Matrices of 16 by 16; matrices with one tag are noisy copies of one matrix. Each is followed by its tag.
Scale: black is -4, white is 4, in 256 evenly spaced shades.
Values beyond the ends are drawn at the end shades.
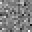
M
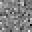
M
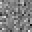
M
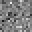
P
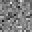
P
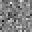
P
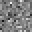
P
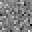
M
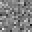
M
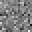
M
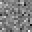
M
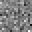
M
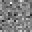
P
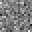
M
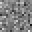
M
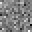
M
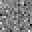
M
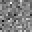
P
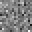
M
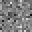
P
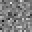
P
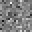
P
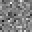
P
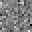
M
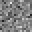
P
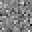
M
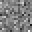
M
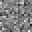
M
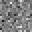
P
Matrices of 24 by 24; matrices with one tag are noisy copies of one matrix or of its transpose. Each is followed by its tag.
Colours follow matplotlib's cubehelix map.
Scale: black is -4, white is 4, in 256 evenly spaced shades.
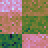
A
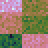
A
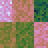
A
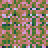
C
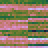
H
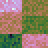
A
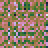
C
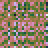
C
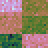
A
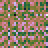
C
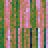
H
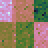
A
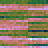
H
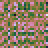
C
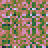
C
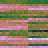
H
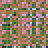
C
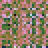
C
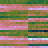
H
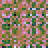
C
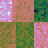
A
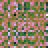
C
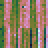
H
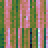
H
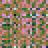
C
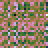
C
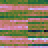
H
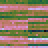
H
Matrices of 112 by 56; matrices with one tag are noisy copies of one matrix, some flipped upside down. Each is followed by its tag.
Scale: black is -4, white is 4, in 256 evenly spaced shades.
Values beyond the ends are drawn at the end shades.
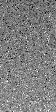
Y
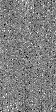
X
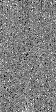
X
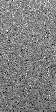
Y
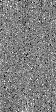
X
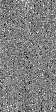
X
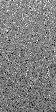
Y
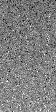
Y
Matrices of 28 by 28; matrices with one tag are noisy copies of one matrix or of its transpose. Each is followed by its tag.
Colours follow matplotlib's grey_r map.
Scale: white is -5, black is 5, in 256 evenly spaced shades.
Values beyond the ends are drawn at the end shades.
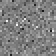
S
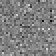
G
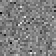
S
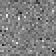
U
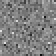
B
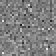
G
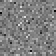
S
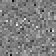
S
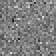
U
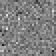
U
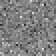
B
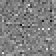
G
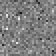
U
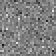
U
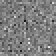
G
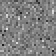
U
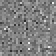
G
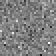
B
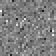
S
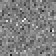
S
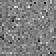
U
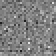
G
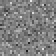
B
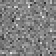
U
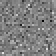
G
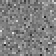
B
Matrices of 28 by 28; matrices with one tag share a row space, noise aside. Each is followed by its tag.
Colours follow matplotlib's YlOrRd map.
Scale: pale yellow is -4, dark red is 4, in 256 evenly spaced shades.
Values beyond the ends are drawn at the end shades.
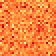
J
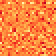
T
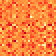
T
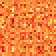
J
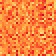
T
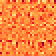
T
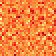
T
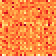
J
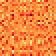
J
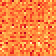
J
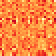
T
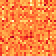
J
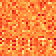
T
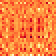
J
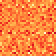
T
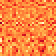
T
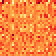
J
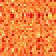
J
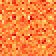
T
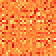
J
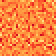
T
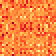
J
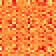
T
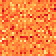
J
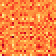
J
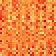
T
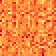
T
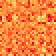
T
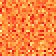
T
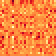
J
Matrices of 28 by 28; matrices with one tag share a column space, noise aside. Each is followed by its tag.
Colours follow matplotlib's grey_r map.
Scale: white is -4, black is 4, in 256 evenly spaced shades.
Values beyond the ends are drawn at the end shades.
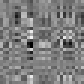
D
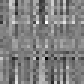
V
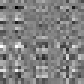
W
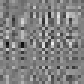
D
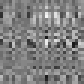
D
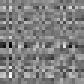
W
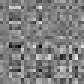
W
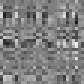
D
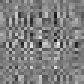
D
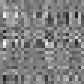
D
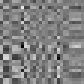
W
